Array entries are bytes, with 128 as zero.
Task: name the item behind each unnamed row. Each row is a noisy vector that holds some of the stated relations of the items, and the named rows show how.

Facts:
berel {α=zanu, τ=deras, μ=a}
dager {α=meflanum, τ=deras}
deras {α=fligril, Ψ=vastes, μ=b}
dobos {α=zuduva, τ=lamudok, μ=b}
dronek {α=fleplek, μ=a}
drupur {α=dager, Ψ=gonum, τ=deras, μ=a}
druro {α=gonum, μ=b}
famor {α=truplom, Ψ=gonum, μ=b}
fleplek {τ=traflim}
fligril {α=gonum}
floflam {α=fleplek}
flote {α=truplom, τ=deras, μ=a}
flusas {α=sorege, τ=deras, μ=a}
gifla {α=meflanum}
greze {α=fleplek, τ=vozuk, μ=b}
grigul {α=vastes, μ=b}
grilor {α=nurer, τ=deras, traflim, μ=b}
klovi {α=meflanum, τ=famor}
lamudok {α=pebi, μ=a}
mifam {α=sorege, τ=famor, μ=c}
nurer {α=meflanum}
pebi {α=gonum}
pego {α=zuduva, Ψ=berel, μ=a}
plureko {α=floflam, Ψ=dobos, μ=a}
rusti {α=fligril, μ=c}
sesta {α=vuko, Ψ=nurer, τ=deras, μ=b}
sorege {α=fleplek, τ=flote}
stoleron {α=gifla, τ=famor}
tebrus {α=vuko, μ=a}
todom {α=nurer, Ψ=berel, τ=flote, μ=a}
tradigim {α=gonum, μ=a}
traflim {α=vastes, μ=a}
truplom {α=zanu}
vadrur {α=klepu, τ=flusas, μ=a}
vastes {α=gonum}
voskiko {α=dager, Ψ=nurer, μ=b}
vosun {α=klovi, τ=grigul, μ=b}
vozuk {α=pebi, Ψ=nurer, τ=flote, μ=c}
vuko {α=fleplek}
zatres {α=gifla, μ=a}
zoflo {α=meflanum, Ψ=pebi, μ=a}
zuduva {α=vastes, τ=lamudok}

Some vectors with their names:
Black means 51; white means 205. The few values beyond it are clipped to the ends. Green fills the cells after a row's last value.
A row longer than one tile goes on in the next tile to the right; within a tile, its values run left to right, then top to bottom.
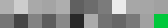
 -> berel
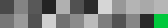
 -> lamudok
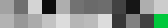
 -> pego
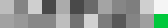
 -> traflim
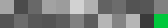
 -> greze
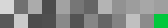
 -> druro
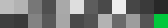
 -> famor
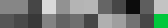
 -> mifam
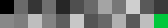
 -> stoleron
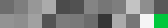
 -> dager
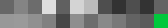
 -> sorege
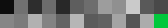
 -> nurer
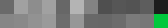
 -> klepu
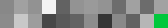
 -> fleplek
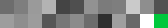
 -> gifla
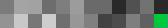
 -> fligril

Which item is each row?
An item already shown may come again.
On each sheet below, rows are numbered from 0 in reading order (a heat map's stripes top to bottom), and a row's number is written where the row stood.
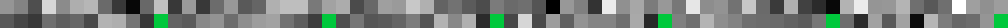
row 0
mifam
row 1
vadrur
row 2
greze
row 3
deras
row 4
truplom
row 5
flote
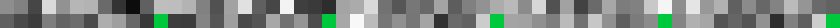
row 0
mifam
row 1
famor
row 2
vastes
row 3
traflim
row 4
zanu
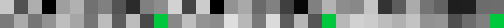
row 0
grigul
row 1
dobos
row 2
zuduva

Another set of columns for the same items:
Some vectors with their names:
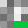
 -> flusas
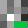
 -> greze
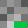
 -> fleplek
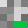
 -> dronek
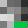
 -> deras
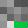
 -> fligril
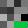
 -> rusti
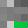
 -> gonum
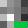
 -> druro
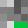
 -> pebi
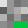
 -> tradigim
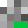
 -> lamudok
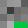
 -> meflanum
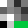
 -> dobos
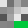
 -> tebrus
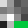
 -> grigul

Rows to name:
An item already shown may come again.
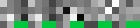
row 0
druro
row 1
druro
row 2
mifam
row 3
flote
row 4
traflim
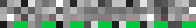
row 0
famor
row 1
tradigim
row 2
pego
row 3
vastes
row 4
zuduva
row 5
grigul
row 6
flote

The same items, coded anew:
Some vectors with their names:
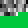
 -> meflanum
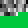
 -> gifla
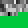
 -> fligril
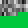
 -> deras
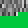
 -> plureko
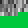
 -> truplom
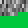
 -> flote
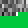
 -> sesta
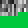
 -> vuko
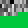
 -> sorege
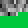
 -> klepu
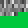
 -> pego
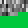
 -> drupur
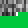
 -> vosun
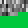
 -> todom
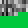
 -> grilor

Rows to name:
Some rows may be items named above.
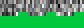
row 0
vosun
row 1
lamudok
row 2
vastes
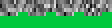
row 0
klepu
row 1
famor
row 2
klepu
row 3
mifam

